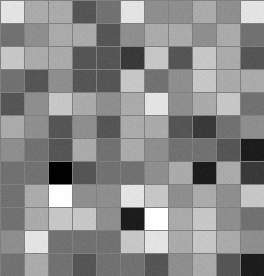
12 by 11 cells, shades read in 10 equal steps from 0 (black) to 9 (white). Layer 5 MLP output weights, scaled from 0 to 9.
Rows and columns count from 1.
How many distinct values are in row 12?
5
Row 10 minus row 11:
-1 -2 3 3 1 -6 1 0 0 -1 -1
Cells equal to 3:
19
